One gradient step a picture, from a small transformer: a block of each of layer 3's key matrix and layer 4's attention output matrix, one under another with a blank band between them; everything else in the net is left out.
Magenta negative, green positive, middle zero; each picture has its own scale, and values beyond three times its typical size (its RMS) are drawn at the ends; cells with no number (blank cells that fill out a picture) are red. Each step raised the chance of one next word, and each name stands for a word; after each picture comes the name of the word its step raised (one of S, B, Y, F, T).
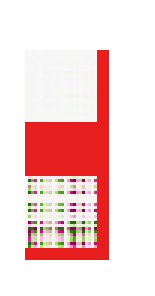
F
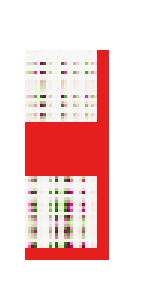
F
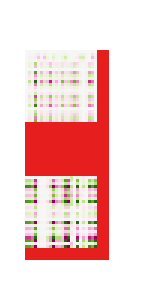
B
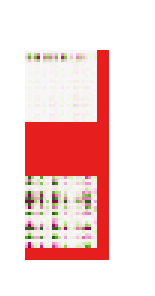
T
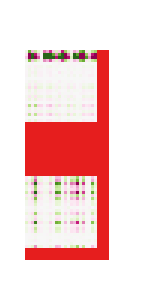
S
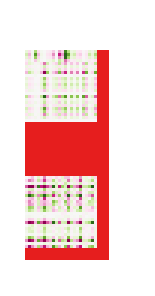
B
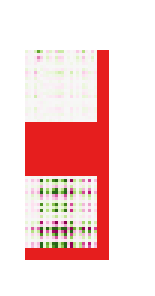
F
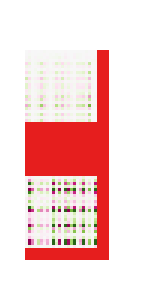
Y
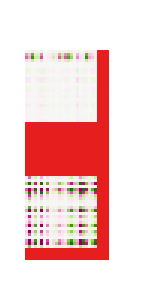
Y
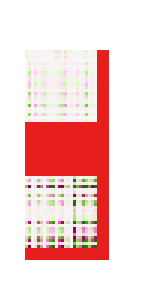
B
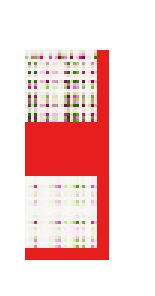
B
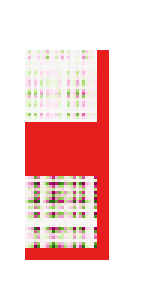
T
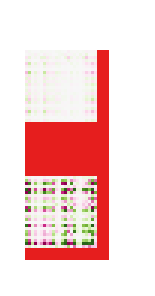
Y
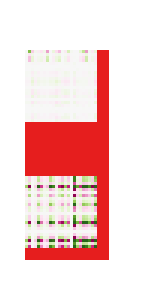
B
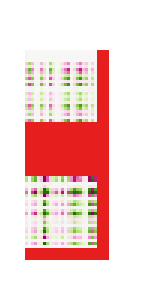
S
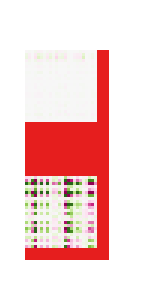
S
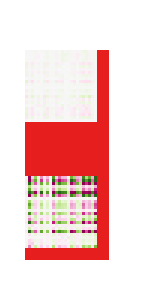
S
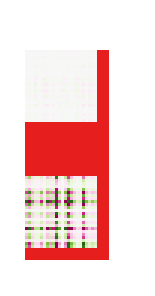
T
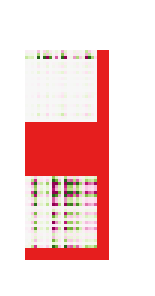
S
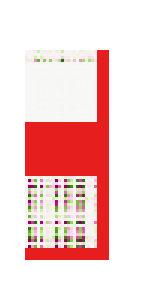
B
